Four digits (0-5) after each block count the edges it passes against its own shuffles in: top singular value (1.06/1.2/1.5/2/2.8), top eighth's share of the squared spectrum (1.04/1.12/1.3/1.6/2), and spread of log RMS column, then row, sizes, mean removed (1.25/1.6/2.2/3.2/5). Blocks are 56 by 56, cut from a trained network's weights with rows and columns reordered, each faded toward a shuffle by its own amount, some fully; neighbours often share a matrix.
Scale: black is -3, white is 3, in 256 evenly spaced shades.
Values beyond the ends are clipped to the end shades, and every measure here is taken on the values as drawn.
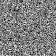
2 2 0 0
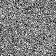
0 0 0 0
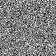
0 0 0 0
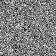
0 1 0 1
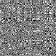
3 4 2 2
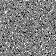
0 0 0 0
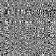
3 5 3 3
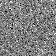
0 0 0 0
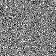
2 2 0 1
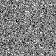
2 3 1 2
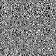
3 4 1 3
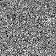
2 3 1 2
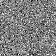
2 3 0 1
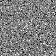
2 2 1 0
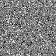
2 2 0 1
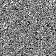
0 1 0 0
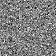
2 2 0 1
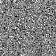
1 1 0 0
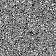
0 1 0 0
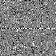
3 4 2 2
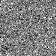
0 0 0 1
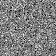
1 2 0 0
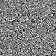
2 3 1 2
